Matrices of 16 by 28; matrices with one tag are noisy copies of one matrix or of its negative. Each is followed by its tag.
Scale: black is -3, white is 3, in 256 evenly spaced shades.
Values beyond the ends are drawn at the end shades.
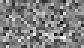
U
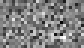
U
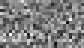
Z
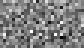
U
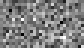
U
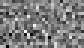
Z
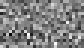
Z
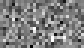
U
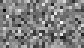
U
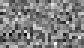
Z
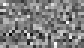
Z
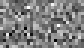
Z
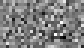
U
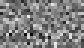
Z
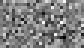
U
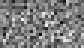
U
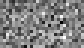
U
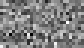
Z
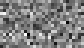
Z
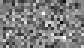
U
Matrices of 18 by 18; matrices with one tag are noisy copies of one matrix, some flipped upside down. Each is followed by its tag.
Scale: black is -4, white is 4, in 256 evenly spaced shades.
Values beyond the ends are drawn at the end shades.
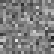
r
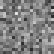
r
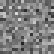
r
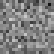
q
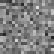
r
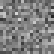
r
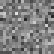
r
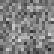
q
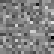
r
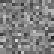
r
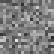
r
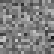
r
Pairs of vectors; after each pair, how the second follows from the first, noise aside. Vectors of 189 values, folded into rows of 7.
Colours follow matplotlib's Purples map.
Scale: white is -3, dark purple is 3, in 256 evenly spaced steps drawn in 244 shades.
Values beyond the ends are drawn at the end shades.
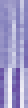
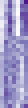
wrapped around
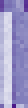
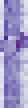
wrapped around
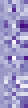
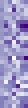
copied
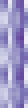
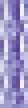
wrapped around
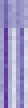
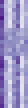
wrapped around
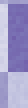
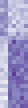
wrapped around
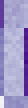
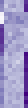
wrapped around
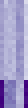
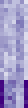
copied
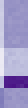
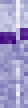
wrapped around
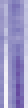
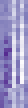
wrapped around
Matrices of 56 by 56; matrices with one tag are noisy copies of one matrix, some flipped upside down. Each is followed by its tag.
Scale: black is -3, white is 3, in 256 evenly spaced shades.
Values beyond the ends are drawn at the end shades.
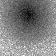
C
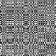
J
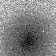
C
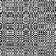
J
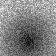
C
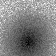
C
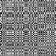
J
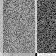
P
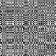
J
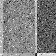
P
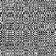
J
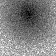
C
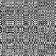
J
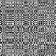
J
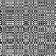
J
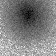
C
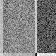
P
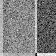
P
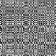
J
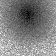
C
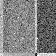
P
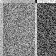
P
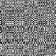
J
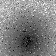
C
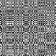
J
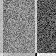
P
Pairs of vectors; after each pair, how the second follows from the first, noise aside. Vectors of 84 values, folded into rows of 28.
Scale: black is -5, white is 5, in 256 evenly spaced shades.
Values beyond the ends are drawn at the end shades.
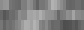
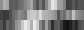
scaled up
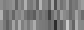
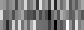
scaled up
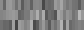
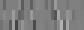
partly zeroed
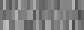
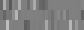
partly zeroed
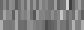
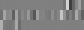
partly zeroed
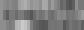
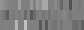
partly zeroed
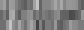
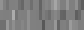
partly zeroed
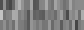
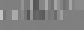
partly zeroed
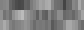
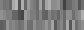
sign-scrambled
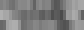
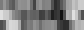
scaled up
